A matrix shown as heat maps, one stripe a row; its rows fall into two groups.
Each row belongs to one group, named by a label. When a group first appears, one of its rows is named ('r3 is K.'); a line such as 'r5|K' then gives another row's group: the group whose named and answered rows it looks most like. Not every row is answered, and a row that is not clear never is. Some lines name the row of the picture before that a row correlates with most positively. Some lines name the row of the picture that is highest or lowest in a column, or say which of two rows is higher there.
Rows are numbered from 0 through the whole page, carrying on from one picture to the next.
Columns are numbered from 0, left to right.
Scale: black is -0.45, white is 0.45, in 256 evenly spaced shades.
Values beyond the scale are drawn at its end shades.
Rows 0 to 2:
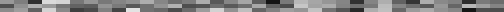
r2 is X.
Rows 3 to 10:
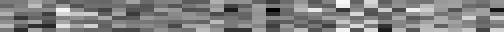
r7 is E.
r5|X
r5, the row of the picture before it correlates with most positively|1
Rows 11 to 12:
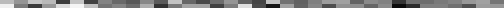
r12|X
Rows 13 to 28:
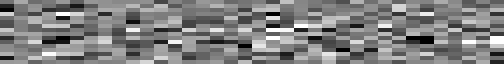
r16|X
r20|X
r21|X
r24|E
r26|X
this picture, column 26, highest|22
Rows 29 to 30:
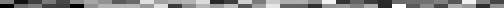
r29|E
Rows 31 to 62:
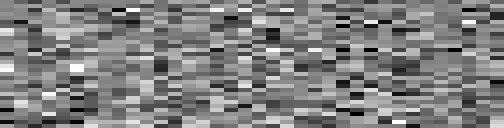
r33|X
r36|E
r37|E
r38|X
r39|X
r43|E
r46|X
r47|X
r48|X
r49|X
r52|E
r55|X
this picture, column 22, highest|43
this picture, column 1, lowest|36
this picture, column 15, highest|33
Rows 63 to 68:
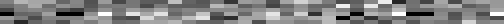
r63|X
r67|E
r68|E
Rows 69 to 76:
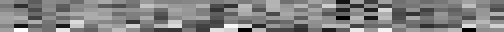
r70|E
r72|X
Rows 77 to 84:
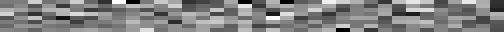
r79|X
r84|E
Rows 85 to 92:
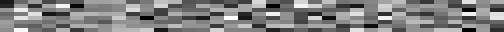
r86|X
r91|E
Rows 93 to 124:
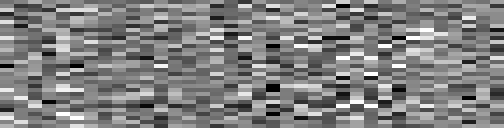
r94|E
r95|X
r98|X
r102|X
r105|X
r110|X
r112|E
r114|X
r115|X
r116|E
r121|X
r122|X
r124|X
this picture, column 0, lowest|109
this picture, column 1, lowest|99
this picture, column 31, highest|101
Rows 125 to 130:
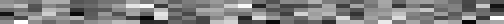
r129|E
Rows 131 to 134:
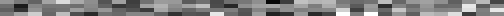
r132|E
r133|E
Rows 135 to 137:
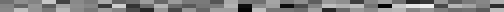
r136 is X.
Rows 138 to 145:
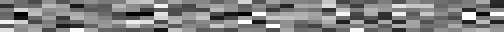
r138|E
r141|E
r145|X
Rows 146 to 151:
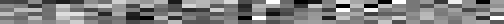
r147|E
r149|X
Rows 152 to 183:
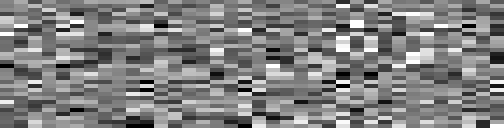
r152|E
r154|X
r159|E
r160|X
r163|E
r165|X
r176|E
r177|X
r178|E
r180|E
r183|E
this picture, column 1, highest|158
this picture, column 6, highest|170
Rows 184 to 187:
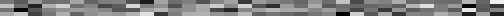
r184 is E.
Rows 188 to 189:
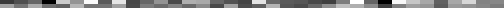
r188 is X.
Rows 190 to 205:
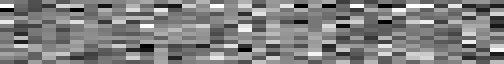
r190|E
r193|E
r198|E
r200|E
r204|X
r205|E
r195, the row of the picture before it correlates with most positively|189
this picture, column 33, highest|200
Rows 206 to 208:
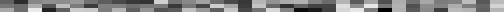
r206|E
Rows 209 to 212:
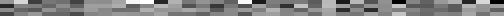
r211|E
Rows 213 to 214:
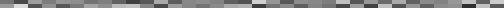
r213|E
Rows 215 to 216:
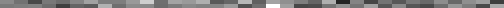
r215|E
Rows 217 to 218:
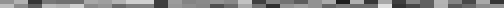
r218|X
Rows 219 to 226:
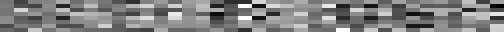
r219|E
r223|E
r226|E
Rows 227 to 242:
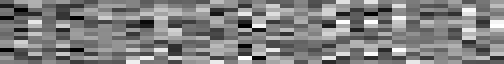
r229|E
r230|E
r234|E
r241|E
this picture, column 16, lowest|229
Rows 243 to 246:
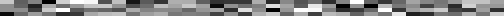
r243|X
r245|X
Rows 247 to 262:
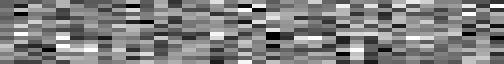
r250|E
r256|X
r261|X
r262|E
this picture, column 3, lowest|259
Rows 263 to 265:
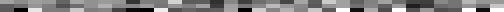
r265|E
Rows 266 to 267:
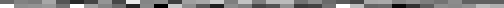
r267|X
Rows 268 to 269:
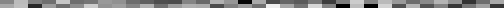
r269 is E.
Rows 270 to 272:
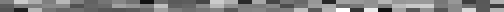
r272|E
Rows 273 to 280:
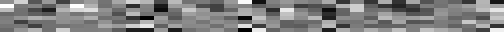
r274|X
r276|X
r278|E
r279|E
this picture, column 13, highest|275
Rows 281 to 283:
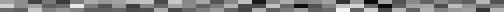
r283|E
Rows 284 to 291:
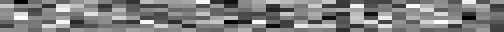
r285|X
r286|X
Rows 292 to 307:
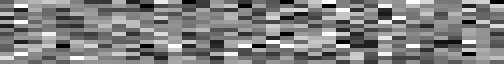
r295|X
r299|E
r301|X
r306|X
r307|E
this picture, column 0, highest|306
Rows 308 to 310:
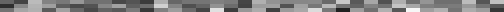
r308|E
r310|X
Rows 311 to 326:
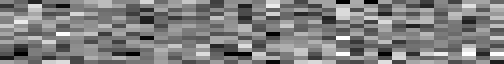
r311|E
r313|E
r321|X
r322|E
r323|E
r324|E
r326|X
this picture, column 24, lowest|311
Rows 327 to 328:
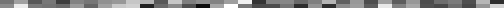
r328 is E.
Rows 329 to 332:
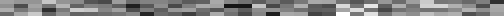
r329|X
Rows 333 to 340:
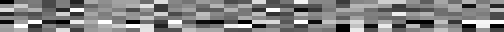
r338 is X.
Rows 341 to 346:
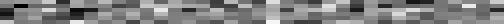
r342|E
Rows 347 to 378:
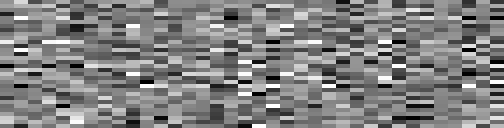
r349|X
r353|X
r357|X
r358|E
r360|E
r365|X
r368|E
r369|X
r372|X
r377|X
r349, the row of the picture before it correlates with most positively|343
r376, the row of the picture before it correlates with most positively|341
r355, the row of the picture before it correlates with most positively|345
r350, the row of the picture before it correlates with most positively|344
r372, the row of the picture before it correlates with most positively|343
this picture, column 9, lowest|377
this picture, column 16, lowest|351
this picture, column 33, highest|368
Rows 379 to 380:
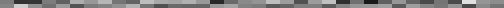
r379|E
